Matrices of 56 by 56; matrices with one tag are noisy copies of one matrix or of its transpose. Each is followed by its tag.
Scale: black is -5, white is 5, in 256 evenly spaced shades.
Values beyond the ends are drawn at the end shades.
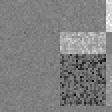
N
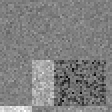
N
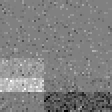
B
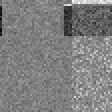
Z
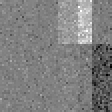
B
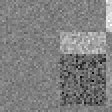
N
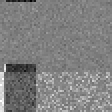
Z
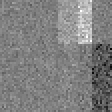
B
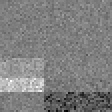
B
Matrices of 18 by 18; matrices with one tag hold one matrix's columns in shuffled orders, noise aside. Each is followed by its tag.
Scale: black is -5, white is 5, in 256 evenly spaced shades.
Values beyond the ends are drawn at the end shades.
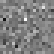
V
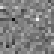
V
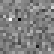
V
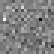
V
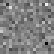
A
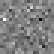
V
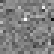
V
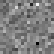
A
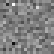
A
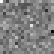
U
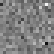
A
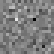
V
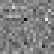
V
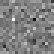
V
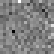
U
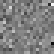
A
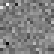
A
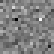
V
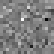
V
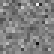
A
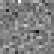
U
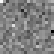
U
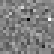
V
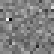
V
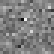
V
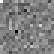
U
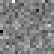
U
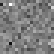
A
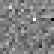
V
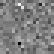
A
